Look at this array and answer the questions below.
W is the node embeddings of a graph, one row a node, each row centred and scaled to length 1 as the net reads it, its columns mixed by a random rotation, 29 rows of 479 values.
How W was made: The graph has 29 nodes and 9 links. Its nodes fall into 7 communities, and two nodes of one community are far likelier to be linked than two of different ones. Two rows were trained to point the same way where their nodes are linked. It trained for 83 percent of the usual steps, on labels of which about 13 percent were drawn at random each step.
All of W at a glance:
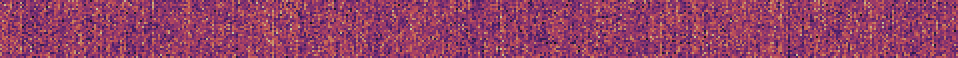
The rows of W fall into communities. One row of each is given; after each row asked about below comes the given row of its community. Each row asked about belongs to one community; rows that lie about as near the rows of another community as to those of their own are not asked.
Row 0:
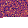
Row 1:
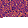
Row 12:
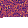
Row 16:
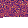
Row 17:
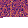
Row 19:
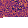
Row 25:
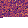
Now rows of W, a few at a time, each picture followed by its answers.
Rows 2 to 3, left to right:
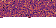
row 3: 1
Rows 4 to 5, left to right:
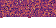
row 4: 0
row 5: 17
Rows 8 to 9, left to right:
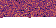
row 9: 19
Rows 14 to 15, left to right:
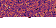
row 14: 12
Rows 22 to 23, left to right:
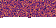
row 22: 16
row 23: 25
